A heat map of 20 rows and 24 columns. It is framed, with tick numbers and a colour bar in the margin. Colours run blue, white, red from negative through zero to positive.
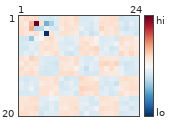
Roughest part: top left. Grain: checkered. Odd patch: rougher, in the top left.
